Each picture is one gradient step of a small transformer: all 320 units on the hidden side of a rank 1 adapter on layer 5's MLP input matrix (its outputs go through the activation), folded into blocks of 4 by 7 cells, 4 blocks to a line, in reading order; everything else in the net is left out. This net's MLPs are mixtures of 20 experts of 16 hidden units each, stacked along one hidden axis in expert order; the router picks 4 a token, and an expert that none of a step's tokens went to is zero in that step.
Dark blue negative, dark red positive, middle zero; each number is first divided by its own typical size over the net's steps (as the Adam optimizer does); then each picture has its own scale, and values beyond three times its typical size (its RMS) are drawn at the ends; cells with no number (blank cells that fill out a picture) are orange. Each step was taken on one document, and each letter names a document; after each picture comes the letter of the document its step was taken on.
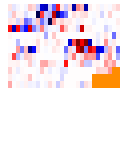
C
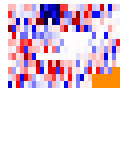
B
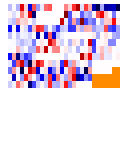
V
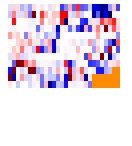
V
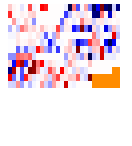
V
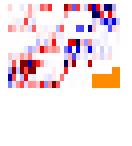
V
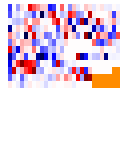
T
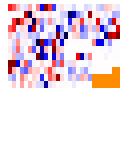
T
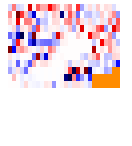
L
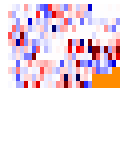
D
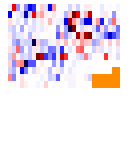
T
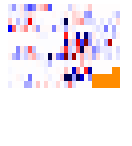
C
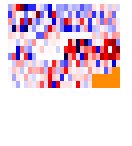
B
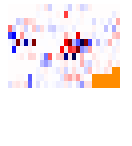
C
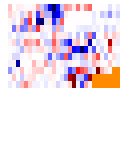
C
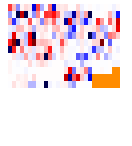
L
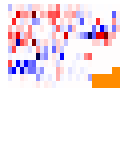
T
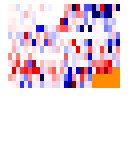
V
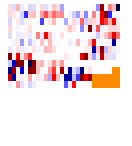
V
